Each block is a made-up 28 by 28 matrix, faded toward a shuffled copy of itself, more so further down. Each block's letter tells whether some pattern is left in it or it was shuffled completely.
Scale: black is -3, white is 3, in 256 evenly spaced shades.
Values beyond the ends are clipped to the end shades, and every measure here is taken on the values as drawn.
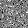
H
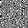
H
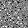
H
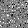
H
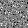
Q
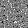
Q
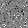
Q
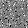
Q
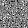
Q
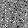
H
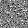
Q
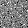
Q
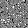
Q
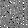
H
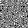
H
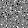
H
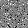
Q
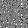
H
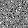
Q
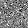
Q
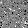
H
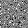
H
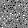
Q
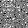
H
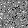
Q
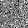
Q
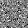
H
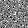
Q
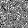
H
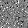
H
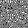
H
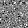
H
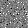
Q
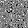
H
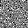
Q
